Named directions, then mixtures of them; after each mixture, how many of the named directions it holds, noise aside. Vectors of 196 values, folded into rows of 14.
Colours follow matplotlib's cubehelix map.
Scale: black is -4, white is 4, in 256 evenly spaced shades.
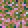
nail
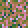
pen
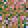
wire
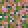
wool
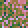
two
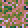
three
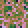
two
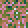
three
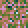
three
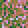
two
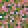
one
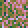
two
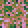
two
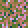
one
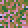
two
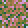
one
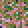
one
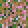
one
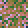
one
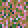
one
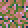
three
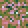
two
